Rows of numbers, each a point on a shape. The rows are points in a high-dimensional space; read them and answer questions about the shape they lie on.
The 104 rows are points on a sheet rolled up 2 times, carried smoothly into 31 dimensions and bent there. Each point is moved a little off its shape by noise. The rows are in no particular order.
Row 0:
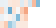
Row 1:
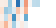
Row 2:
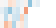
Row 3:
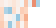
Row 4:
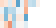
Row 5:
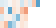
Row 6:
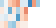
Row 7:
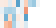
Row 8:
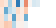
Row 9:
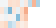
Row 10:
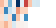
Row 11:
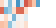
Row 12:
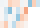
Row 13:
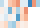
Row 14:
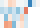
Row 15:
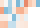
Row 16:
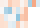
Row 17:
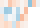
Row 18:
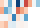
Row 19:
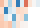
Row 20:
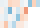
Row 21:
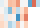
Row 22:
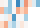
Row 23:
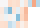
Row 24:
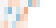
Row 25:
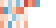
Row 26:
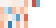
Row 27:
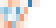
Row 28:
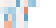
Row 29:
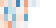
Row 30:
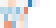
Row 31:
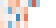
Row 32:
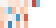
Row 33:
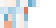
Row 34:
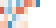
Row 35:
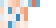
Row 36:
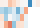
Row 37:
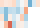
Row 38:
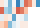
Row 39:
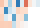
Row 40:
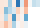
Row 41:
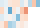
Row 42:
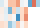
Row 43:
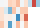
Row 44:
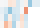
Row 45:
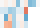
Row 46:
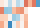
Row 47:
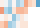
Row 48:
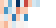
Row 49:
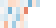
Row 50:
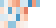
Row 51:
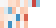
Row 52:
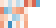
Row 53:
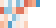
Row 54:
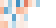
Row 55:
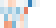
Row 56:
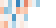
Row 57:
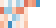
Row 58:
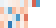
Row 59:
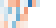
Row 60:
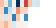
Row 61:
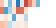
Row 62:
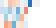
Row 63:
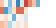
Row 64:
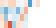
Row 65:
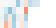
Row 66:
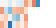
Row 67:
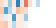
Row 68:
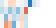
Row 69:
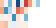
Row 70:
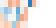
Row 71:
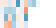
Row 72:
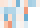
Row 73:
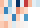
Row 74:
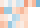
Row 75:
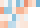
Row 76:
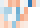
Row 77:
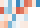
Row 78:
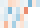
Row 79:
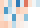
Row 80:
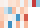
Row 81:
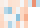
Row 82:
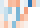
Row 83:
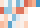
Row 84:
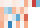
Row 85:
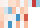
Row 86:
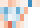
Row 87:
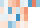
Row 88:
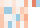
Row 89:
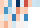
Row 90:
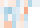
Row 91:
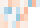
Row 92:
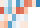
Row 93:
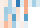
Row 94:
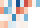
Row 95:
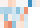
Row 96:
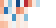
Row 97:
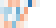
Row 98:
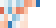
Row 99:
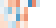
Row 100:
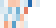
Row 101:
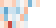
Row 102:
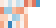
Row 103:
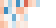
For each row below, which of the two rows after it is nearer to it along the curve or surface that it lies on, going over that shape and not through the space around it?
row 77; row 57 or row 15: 57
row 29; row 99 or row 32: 99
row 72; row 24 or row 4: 4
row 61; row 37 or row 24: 37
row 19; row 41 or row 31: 41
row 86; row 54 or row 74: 54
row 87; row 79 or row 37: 37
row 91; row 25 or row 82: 82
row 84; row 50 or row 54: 50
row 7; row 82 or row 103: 103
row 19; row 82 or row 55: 55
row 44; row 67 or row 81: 81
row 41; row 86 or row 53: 86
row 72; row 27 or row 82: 27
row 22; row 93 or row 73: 93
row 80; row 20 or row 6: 6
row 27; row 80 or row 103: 80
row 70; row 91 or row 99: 99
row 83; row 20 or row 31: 31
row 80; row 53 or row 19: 53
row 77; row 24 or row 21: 21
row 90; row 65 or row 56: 65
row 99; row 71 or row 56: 71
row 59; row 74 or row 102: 102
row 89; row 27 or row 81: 27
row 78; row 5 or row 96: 5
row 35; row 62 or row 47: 62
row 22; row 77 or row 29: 29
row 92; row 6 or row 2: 6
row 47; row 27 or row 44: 44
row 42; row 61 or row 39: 61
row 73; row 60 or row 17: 60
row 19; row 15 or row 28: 15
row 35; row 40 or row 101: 101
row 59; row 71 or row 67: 71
